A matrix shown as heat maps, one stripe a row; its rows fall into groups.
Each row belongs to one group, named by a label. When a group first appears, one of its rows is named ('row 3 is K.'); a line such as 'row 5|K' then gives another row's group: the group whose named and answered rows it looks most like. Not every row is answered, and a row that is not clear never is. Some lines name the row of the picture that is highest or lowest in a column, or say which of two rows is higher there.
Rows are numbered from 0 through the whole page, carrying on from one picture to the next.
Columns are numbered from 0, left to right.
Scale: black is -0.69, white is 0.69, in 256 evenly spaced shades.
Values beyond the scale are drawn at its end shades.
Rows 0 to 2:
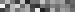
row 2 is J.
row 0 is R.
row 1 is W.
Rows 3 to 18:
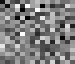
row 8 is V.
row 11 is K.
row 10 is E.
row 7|R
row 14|W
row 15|W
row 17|J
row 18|E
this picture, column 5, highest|4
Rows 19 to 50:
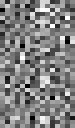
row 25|E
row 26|V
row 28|J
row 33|K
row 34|R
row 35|W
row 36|E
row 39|V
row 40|R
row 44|R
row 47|J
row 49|V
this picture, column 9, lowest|32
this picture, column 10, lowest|43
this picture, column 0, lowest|21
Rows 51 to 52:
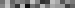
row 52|R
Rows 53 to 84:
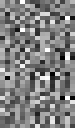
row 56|V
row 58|E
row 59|R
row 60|K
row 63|R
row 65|V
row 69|K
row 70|W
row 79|E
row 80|W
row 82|E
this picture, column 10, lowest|71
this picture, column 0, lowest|62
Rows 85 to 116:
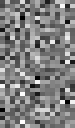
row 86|J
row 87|R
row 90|J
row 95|E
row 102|W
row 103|K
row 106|W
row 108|K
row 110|J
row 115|K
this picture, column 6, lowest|106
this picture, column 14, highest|110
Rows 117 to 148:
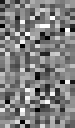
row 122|K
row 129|W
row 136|K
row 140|E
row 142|V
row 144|K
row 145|K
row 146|E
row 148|R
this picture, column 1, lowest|142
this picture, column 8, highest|123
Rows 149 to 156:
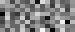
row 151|J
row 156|V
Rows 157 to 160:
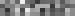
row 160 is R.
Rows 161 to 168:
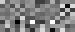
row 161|W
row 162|J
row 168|V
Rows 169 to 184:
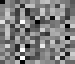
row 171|R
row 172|R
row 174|K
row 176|R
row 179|E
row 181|K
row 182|J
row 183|K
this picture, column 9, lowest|177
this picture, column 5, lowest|180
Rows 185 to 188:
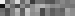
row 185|W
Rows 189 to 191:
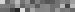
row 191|K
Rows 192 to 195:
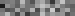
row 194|E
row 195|R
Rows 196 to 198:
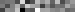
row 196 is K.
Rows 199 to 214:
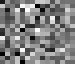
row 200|K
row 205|K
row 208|W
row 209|V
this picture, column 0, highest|208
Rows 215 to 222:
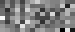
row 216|J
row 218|E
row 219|W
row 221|K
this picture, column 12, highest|216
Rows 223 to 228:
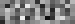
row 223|J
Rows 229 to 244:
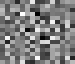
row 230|V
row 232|K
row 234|E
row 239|V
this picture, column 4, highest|232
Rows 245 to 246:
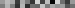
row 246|R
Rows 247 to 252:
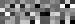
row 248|J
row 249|W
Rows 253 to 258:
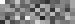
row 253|W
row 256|E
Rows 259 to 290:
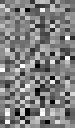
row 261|R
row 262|K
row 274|E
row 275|K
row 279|E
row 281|K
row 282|J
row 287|R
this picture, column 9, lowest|289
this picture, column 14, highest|282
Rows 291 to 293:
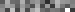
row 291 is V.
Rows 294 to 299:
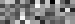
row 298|K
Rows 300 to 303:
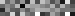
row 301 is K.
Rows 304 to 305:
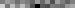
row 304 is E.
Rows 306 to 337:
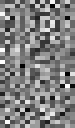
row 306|E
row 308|V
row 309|W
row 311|E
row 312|E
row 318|W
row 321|W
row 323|V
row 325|V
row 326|J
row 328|E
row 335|V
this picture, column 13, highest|327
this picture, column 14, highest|324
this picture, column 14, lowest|327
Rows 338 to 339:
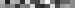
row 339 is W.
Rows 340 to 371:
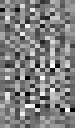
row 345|R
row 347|E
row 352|E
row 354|R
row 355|E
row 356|E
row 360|E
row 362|E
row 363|R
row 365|R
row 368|K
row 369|R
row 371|R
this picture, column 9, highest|349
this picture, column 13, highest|367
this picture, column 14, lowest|367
